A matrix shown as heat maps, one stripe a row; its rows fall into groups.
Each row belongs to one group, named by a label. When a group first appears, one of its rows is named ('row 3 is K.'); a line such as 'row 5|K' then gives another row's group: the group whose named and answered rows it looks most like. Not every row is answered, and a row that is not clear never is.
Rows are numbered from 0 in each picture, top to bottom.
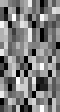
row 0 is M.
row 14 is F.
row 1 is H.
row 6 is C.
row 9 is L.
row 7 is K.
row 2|L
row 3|K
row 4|M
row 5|M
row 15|L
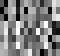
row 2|H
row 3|C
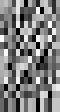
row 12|H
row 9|K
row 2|L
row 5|K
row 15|H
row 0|C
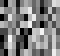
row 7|H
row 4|L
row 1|M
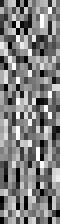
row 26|H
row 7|M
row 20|M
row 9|L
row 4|F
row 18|C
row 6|K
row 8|F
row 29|F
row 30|C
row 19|C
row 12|H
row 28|F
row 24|H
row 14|K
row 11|C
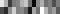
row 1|L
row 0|K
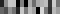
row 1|H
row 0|F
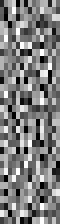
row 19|H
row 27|H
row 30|K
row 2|H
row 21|F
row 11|F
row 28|M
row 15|K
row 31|L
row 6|M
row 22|M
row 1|L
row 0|F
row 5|C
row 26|M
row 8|M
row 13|C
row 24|C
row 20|M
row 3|K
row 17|H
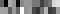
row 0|H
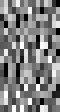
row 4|C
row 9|H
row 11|H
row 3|H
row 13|C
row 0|C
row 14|M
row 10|H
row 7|C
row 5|H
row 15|L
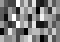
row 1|H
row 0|K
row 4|F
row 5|M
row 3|K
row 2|L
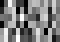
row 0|F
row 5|C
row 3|F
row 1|F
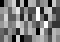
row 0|F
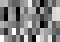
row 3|M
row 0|M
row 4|L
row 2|H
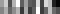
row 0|C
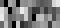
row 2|K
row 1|K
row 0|H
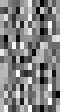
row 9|M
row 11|M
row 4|M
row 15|M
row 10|C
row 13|C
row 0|M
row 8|L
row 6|L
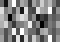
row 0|L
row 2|K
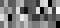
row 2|K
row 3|C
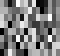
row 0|K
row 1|M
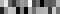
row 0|M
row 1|F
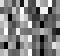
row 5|M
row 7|M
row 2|K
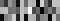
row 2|F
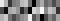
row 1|L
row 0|K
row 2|M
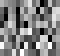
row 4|M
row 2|H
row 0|M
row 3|F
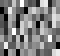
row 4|L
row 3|H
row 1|F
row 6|C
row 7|H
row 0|L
